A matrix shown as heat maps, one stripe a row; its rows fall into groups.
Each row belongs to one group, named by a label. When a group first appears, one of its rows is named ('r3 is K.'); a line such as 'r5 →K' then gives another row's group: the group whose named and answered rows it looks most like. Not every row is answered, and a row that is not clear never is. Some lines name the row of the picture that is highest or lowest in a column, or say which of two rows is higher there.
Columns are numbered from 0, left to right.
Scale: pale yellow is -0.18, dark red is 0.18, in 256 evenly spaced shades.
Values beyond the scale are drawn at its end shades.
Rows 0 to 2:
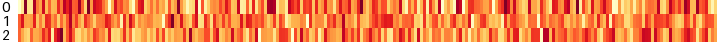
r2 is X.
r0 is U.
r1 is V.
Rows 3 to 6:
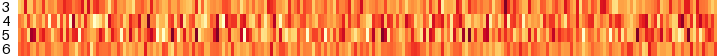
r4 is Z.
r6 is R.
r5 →V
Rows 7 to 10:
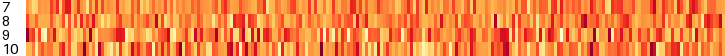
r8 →Z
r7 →X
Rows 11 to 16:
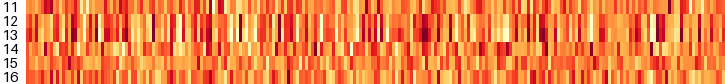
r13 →R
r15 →X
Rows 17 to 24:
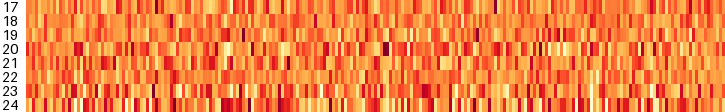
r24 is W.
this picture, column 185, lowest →19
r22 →W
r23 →R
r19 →W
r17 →Z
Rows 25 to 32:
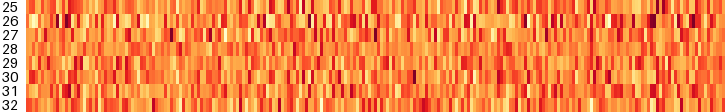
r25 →X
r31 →X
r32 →R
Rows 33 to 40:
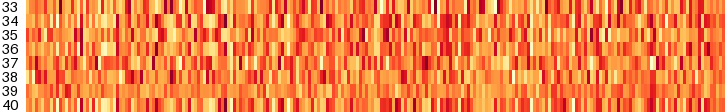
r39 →X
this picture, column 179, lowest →35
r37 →R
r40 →Z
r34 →Z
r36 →Z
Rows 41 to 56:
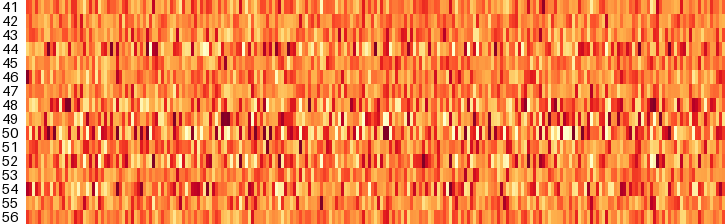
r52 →R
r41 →R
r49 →W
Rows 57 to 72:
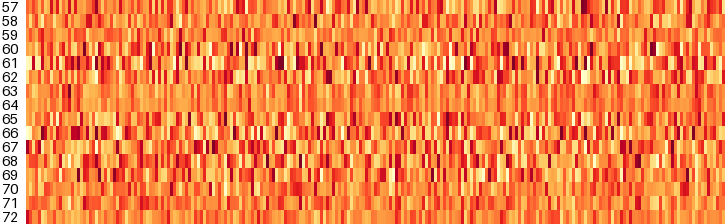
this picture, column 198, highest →67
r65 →Z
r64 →X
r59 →V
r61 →U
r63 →X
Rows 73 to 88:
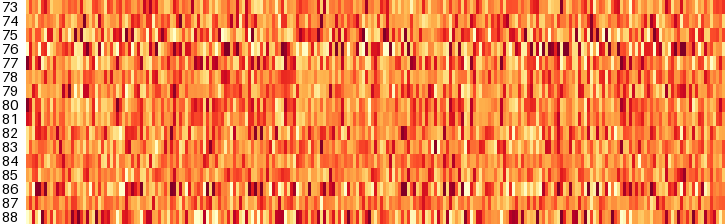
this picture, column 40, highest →88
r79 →W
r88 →U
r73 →U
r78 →W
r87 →R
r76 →W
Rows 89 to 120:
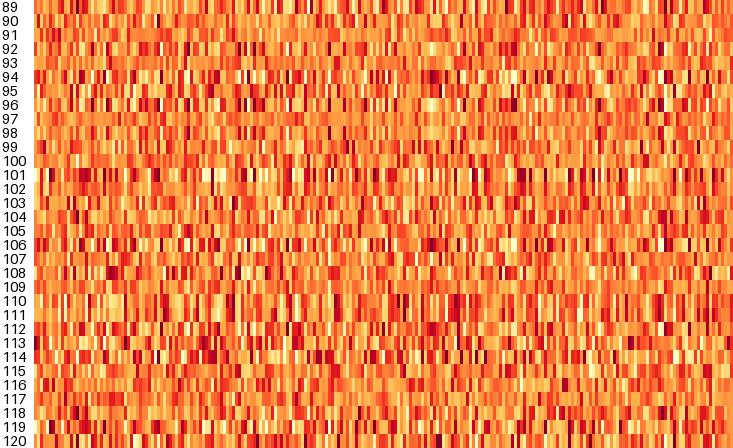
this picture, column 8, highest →91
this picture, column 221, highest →99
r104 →X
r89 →X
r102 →U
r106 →R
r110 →Z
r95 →W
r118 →X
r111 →Z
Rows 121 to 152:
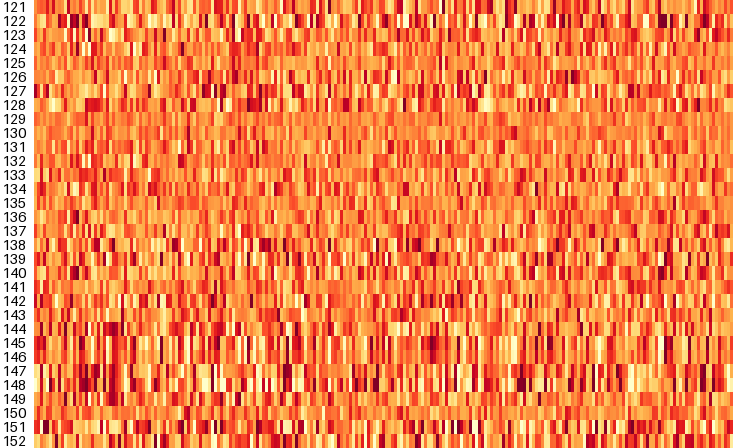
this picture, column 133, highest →122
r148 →U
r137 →Z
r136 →X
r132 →W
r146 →R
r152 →W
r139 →R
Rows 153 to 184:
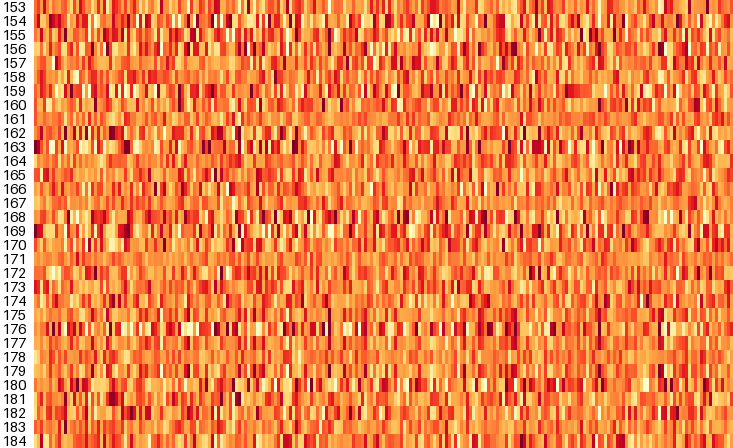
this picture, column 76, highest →168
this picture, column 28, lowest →159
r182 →V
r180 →X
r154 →V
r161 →Z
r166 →W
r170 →Z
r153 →R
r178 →U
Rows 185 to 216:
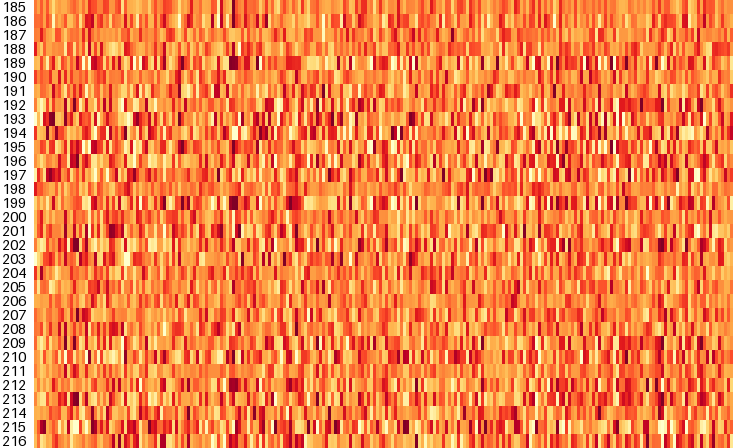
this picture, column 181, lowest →205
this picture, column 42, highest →216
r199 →W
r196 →X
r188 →Z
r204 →W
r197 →V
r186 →V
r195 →W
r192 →X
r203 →U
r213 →X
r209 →X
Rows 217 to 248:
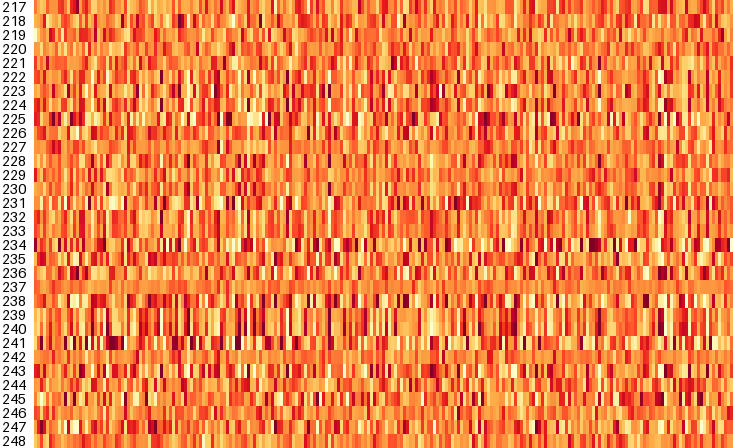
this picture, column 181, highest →225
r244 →W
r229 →Z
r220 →Z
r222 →R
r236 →X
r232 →R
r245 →X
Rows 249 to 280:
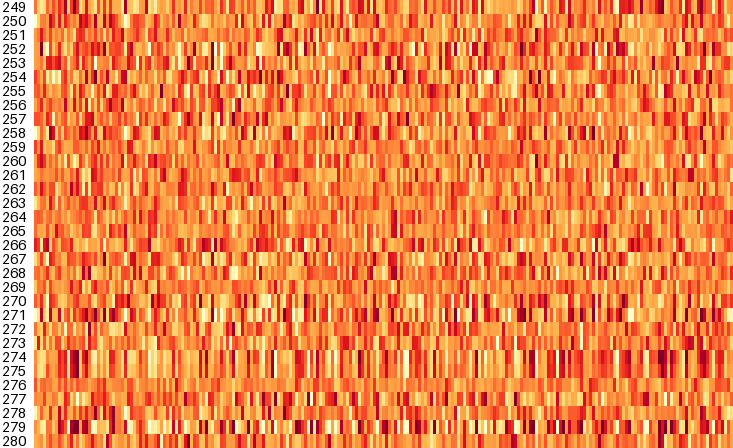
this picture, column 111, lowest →260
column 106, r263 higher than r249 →No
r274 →X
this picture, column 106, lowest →279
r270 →U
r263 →U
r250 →U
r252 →U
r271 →U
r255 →R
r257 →V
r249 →X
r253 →V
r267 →U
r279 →X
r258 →U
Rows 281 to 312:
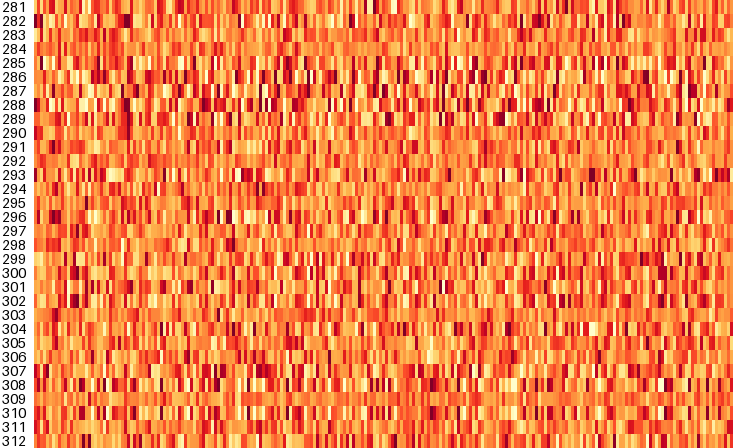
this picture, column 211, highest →281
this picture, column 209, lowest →308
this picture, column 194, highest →285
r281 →W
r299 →X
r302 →X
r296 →V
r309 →Z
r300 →X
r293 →Z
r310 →R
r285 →U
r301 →V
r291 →V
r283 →U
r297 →X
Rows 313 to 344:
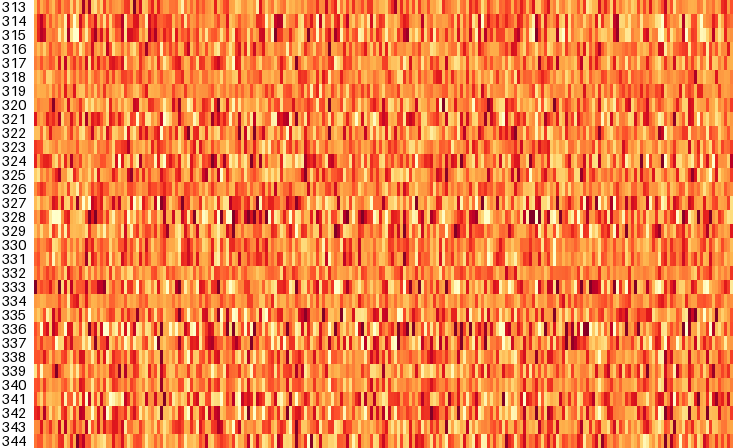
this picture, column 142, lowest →327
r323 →U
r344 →X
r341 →Z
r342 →R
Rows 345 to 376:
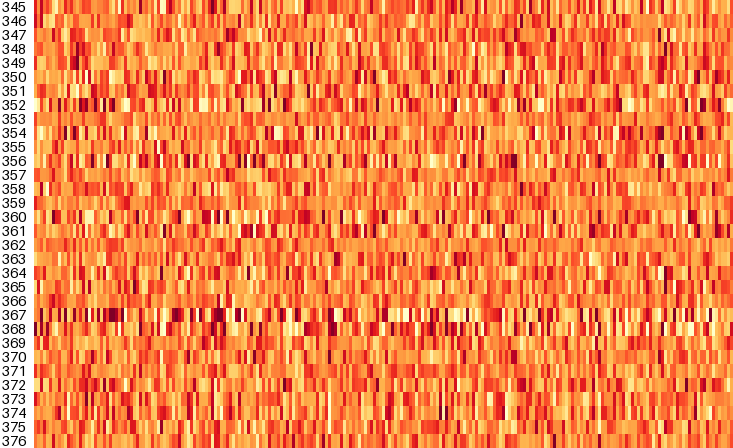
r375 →R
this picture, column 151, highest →360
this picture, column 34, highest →360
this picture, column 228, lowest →356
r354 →X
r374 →V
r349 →X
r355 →W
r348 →X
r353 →Z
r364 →R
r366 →V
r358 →U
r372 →U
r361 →Z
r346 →U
